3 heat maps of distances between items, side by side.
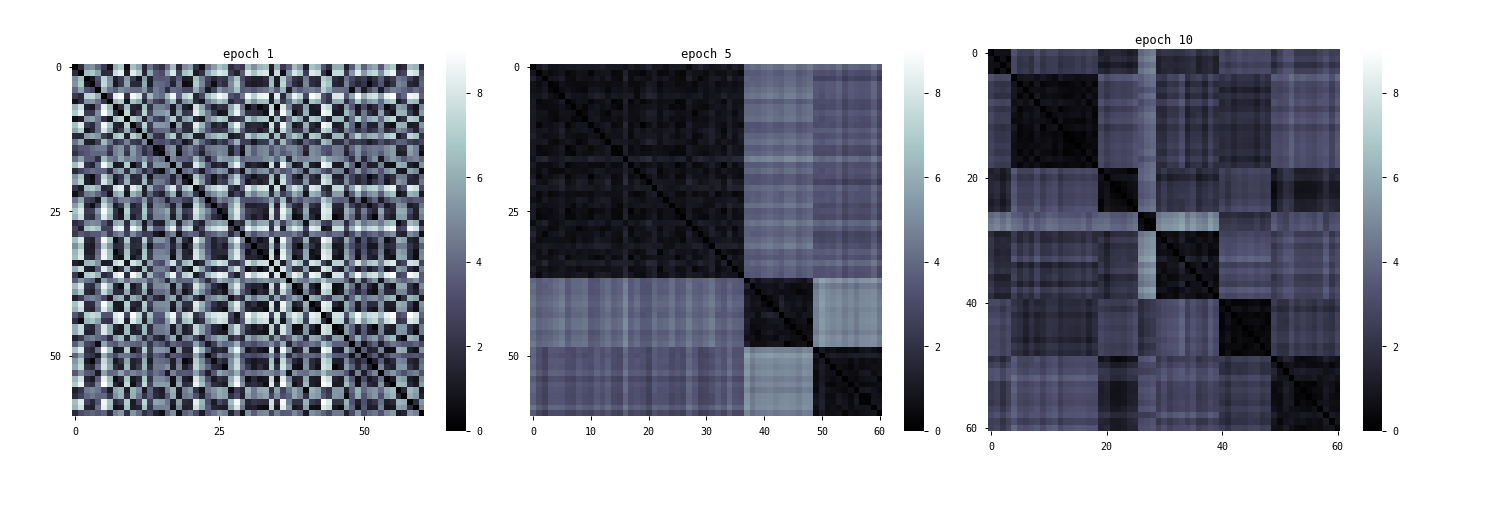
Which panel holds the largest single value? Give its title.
epoch 1
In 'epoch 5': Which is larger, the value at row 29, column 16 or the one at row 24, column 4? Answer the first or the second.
the first
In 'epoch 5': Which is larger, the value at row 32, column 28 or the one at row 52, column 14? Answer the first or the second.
the second
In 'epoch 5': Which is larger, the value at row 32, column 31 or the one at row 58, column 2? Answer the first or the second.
the second
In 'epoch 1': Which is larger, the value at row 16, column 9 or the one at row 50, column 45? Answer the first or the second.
the first
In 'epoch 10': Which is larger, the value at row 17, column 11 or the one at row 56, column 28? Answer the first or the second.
the second
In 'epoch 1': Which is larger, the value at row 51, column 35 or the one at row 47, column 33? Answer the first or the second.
the second
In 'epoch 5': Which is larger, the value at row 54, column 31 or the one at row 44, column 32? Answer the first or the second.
the second
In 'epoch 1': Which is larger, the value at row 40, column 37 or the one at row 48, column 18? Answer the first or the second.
the first
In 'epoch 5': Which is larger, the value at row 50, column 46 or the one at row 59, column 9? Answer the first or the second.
the first
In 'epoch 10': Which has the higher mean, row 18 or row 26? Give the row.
26
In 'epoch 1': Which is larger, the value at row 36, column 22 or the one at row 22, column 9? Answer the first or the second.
the first
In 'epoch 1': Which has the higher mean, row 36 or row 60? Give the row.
36
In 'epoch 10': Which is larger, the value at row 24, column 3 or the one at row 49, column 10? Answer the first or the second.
the second
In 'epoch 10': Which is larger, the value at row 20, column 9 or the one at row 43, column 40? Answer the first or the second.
the first
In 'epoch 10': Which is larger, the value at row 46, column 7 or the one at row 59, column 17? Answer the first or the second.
the second
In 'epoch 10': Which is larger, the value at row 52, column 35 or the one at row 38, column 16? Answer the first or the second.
the first
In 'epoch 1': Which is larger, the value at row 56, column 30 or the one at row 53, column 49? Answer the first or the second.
the first
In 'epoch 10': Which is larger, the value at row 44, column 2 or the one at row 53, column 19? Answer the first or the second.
the first
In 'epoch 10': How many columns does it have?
61
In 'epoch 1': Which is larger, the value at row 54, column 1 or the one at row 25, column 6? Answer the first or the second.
the first
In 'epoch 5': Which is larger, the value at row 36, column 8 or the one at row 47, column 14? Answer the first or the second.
the second
